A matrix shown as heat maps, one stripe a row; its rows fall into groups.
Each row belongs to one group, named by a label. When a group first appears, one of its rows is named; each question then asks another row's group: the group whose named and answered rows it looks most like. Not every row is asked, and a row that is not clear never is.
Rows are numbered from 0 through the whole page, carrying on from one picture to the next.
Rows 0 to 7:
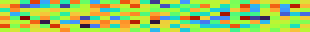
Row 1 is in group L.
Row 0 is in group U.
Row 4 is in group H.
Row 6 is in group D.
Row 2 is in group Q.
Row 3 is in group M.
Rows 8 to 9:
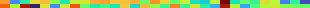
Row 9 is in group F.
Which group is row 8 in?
M
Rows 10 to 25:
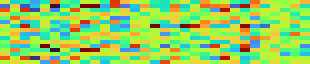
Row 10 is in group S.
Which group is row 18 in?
L
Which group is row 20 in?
Q
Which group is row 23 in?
M
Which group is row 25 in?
U
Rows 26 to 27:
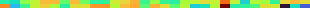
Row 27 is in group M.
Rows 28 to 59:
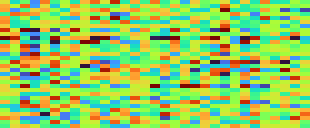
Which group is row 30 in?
M
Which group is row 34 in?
M
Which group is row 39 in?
F
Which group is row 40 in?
F
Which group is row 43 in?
Q
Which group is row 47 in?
L
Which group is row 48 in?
S
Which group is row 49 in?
H
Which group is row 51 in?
L
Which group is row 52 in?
U
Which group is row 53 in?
H
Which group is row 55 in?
S
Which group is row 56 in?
U
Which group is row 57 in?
L
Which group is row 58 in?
S
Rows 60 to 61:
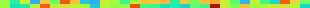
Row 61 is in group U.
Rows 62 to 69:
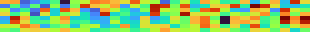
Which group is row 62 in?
L
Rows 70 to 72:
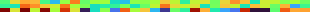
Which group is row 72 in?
H
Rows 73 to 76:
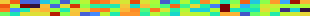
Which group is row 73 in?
L
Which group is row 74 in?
F
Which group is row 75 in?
M
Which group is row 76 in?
D
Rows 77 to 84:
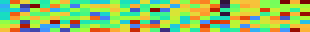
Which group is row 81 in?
Q
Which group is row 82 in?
U
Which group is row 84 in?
L
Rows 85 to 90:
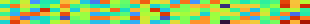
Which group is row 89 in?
L
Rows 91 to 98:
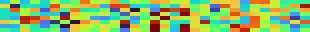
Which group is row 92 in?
S
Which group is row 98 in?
H
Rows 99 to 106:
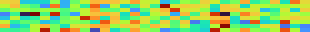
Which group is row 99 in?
L
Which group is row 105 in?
M
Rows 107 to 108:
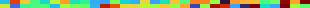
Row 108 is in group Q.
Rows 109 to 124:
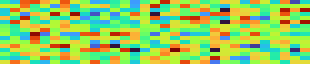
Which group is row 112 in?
U
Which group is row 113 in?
H
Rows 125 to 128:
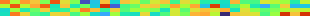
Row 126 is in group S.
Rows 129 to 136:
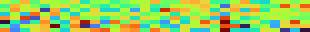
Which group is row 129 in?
H
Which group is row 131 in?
U
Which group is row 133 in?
F
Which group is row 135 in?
D
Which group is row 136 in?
M
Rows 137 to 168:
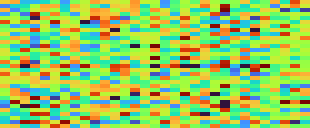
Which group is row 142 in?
D
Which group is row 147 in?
F
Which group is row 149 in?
H
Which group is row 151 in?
H
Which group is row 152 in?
F
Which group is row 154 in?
S
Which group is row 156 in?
U
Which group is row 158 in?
M
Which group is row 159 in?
L
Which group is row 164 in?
M
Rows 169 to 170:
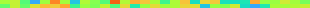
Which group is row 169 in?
S
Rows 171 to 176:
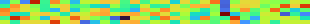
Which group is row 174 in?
M
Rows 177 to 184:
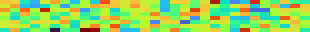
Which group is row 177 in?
S
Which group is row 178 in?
L
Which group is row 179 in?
H
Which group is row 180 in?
H
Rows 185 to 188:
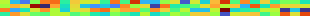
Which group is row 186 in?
U
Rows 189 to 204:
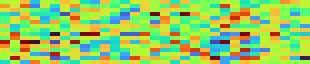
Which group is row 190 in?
F
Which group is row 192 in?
H
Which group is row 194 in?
U
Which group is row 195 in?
M
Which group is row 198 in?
Q
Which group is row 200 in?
D
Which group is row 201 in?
H
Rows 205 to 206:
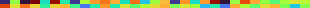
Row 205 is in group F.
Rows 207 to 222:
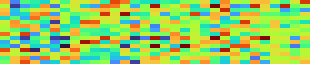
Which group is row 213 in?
Q
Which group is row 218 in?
H
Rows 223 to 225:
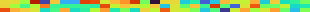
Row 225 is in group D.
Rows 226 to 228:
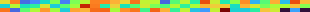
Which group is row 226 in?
L
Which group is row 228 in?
M
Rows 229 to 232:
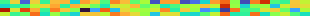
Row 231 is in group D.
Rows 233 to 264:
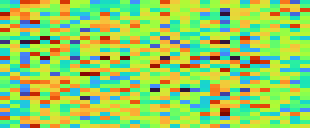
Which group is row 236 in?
D
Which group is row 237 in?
D
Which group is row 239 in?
L
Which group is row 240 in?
D
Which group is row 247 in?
S
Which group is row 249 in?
H
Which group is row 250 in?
M
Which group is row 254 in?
U
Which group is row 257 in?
D
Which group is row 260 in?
M
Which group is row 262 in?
D
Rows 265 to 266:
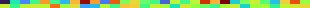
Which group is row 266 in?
D
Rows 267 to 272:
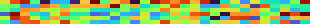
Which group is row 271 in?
Q
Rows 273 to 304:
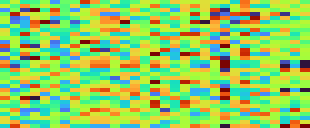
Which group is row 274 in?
H
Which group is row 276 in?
Q
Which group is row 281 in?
H
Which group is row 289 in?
M
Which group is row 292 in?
U
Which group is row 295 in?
M
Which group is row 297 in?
F
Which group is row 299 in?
H
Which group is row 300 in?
L
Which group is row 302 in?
M
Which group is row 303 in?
L
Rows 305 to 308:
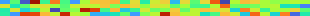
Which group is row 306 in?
M
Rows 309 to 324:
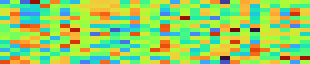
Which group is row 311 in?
L
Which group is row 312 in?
L
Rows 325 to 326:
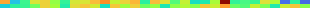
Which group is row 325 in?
M
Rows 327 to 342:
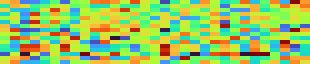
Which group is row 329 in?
S
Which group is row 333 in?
M
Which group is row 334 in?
L
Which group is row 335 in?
S
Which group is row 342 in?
L
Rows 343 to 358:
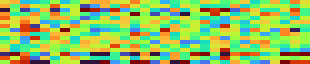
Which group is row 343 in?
L
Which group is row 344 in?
D
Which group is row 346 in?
U
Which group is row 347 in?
D
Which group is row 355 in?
M
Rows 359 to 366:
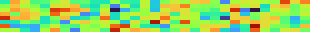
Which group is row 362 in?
D
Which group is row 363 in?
D
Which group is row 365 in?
S
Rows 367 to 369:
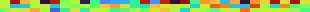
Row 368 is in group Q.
